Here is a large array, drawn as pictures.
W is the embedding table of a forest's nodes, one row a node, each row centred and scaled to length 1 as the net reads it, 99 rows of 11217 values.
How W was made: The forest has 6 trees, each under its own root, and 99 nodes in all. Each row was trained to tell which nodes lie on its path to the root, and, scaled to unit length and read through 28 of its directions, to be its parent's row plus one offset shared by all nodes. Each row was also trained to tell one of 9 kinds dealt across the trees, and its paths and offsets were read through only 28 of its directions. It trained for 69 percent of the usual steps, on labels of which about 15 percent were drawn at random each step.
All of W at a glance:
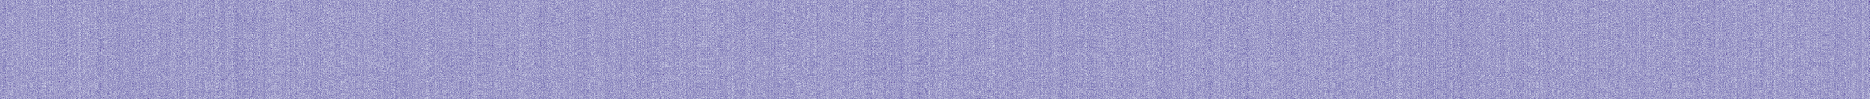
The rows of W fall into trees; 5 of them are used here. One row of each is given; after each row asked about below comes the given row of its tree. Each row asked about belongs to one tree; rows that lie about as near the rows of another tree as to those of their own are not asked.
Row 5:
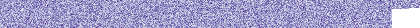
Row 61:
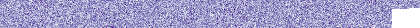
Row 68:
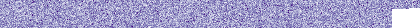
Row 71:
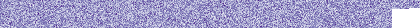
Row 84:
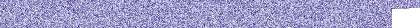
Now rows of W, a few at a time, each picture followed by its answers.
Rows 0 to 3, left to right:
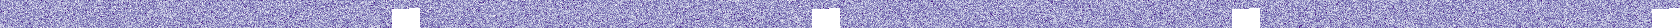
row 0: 61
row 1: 68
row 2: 84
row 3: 5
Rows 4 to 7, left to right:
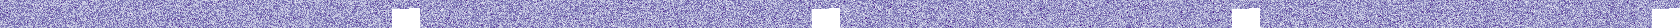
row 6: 71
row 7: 71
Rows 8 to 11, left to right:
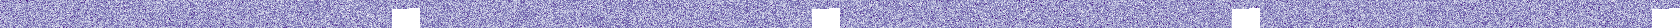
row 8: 61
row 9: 61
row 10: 71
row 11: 71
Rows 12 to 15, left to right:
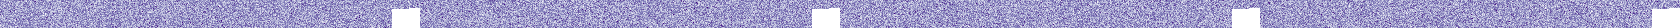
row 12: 61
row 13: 84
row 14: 84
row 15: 84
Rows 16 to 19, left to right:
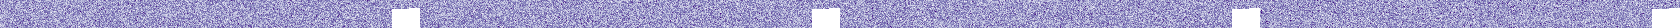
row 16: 61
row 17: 68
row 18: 68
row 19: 84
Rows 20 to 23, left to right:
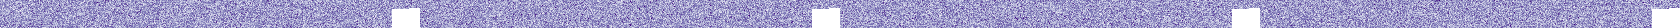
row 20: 68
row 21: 68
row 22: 84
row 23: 71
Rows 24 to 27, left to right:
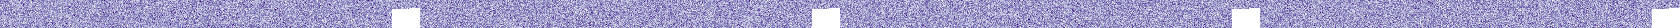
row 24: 61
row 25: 84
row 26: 5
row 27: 61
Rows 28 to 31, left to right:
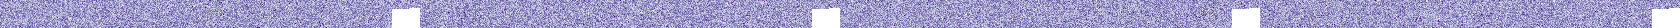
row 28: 84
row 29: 68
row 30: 61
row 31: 68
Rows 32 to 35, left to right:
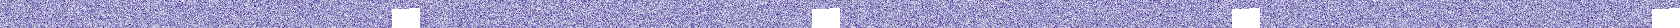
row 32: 5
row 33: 68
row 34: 5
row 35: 5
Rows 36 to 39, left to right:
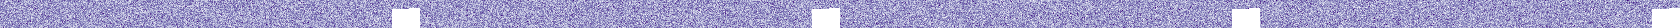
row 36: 84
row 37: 5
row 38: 68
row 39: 61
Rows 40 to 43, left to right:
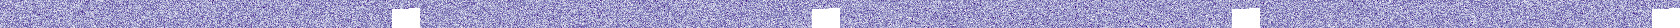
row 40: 84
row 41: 84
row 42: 61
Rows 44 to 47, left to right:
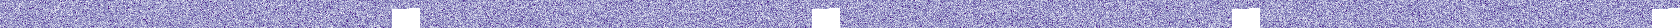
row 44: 61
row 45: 61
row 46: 61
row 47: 84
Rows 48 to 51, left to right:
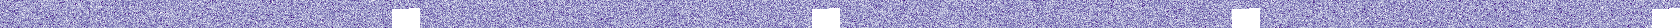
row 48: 68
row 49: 84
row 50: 5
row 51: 84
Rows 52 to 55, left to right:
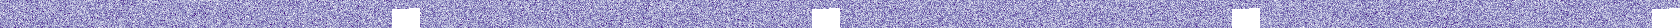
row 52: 68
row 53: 68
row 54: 68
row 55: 61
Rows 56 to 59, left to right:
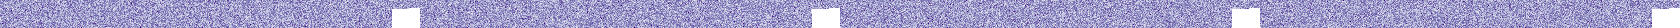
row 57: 5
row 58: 71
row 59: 61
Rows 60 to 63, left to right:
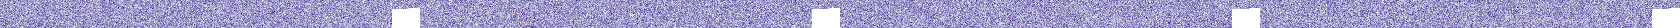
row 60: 84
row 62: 71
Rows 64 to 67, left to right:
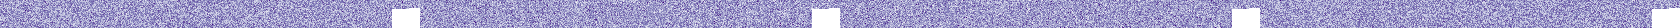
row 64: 61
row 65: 71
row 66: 61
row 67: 61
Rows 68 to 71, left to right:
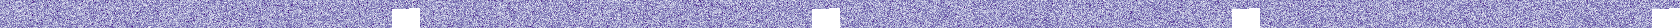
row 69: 68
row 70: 61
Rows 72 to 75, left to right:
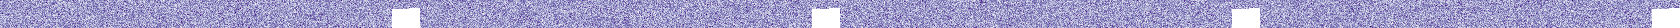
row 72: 84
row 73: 61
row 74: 5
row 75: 5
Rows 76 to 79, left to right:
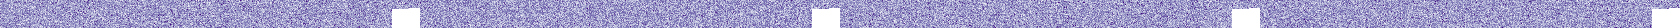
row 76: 84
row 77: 71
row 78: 68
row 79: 71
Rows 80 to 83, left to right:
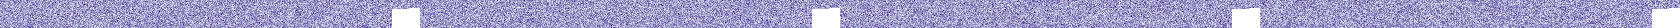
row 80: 84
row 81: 61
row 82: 61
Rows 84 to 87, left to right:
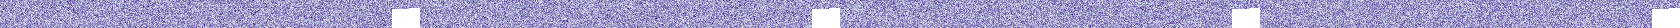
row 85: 84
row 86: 84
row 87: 84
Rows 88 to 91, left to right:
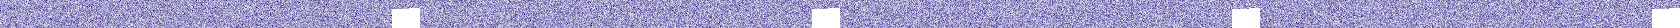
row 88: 5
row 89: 61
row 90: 68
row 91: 68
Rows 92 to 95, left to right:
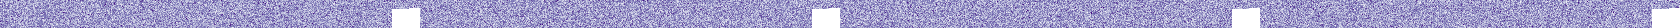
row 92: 68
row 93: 84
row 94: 84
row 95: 5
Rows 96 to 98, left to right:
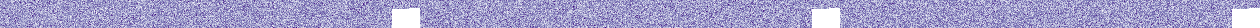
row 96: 84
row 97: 61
